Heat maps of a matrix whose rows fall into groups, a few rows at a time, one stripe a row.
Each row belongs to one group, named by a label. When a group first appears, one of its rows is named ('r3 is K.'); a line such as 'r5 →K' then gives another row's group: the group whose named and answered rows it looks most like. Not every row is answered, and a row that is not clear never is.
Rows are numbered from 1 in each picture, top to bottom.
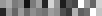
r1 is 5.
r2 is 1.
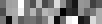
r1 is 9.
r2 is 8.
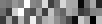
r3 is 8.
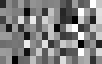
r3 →8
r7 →5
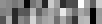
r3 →8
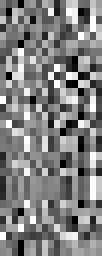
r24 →1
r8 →8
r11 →9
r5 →5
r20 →1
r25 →1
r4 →1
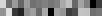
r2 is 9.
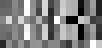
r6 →1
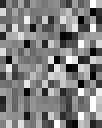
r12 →5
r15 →5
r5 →8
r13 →1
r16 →9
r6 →5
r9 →9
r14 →1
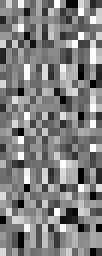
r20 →9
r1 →9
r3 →1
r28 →8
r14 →1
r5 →5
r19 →1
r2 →5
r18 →9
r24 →5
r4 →9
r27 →9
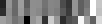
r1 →1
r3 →5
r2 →1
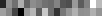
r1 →1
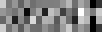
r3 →8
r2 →5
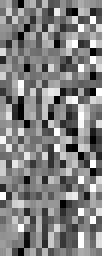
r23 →5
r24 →1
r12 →8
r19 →9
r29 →9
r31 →5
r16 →5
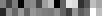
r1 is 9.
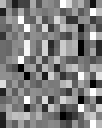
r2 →1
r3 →9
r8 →9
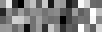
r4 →5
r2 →1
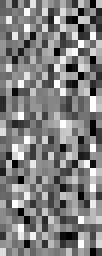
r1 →8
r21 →8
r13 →1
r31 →5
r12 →8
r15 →9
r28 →5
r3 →9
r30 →8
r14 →1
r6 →5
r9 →9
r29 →9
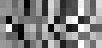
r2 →5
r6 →5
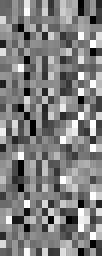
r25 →1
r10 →5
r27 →5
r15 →5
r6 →1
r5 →5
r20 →9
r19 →1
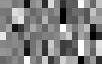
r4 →8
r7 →5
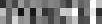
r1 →1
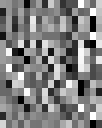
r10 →9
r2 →1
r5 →1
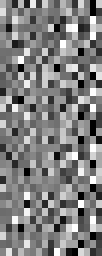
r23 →1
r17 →8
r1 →8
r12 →1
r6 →8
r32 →9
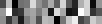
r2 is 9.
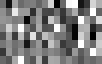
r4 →9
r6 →5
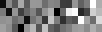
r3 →5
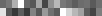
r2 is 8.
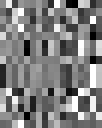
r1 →9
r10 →1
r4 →9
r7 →5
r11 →1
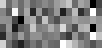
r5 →1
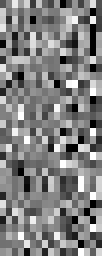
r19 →9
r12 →1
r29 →1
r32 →5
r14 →9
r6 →8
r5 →8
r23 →5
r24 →5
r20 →1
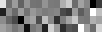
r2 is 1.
